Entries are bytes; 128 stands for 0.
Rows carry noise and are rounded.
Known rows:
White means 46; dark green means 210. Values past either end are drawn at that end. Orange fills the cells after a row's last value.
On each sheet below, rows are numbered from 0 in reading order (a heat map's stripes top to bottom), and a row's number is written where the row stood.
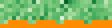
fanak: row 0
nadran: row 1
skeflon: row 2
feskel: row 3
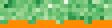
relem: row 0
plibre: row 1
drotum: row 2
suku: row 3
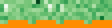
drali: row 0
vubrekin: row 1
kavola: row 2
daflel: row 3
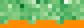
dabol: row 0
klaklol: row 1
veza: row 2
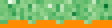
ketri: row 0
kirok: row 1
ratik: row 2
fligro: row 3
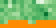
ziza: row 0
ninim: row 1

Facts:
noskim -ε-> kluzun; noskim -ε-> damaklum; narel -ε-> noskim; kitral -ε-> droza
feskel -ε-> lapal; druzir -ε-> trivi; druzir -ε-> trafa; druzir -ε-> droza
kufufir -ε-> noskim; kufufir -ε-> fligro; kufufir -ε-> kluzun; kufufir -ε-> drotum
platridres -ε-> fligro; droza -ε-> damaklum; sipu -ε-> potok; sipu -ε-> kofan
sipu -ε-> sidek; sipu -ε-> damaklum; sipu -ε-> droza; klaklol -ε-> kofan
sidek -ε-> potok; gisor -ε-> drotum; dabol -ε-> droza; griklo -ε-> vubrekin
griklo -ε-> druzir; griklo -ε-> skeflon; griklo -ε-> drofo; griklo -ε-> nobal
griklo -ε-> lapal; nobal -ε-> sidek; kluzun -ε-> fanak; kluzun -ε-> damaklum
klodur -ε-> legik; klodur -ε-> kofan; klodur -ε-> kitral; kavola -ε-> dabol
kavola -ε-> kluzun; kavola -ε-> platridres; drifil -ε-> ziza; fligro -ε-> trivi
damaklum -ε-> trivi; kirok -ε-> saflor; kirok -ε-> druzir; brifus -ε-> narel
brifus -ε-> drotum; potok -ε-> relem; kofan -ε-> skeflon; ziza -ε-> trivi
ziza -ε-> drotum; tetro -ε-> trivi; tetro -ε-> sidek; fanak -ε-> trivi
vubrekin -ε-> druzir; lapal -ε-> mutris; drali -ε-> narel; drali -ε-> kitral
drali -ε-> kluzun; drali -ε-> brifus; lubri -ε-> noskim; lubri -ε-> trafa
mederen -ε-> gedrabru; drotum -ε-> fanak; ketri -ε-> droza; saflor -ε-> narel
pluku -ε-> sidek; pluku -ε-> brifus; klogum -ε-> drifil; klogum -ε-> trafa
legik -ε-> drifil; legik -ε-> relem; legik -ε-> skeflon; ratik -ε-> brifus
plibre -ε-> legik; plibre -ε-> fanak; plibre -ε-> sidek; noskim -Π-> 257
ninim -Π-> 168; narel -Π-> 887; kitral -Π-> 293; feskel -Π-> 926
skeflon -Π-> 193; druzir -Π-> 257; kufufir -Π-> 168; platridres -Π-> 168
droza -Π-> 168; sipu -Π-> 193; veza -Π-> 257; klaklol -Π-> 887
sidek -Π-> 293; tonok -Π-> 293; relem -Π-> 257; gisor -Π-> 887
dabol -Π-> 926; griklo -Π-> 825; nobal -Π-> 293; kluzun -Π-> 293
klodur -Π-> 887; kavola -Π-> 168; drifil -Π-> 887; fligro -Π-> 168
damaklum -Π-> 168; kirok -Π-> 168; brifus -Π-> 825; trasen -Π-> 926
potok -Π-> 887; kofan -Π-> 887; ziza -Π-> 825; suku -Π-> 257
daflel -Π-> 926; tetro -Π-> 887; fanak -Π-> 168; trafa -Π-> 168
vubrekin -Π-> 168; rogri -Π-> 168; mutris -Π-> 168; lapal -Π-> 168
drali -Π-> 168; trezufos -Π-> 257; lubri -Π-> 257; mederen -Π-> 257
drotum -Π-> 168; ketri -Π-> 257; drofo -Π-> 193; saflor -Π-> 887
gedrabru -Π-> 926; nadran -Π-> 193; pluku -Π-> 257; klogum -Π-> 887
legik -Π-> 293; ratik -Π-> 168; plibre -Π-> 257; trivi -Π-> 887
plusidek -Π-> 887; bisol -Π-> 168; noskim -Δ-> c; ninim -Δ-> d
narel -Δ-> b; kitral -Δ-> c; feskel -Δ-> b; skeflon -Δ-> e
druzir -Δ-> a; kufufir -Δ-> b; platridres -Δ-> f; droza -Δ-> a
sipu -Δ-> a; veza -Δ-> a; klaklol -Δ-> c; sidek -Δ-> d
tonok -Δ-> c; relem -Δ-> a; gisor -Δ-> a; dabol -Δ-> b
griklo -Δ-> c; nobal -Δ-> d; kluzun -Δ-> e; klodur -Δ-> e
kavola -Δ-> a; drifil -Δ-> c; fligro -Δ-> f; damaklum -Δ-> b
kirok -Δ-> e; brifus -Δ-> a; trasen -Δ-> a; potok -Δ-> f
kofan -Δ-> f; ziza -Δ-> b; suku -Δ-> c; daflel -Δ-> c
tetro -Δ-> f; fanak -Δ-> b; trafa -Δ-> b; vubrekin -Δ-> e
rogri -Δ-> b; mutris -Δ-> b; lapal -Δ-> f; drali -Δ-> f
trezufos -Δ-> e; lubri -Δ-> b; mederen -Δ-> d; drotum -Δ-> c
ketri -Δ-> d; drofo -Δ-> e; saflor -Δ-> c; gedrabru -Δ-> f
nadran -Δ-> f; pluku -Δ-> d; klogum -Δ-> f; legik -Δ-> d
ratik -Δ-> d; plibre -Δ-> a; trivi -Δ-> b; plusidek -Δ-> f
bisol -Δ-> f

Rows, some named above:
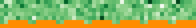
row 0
trivi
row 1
kitral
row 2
sipu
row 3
gedrabru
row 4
gisor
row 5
griklo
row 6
skeflon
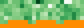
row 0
kluzun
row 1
griklo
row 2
mederen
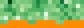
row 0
nobal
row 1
druzir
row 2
trezufos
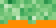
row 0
sipu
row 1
drifil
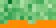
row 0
feskel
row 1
kirok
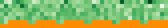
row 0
trivi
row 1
kofan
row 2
mutris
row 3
ketri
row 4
sipu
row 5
griklo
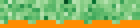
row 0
platridres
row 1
plusidek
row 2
lapal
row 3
feskel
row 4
kirok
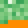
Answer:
noskim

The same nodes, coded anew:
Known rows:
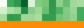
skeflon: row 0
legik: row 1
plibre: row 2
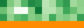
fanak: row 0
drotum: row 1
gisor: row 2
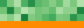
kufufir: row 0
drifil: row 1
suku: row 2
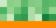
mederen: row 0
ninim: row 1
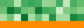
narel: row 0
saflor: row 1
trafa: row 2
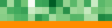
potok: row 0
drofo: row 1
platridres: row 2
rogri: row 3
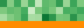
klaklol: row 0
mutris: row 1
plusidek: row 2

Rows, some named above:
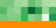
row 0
plibre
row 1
noskim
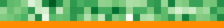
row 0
drifil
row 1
sipu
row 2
gedrabru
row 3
saflor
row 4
noskim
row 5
klodur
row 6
trivi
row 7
feskel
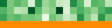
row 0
tetro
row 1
kluzun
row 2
ketri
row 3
trezufos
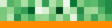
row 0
trezufos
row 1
druzir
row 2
kitral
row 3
griklo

